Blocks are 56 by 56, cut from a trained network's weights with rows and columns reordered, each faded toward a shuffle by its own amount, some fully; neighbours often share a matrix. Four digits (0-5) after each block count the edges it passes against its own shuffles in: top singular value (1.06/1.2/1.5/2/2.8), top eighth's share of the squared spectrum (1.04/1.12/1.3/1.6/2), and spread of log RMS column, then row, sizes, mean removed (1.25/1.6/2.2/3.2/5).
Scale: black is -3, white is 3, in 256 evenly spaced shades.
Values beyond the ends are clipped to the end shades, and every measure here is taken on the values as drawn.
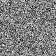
0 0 0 0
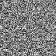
3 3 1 1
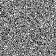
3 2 0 0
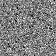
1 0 0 0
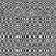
5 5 3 4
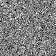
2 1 0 0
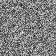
0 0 0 0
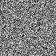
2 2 0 0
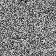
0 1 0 0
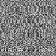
4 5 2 2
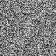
3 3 1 0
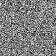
3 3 1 0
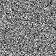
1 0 0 0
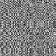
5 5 3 2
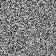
2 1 0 0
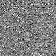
3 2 0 1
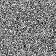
0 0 0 0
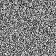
0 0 0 0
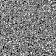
1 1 0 0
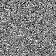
2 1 0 0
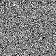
3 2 0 0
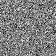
1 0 0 0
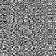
4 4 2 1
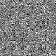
3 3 2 1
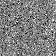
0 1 0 0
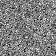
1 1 0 0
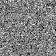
0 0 0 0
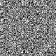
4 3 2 1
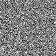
2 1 0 0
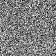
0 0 0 0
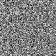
3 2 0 0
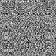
4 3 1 2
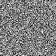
3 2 1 0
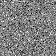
0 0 0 0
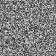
3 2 0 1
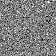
1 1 0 0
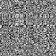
4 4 2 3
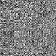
3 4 2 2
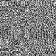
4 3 1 1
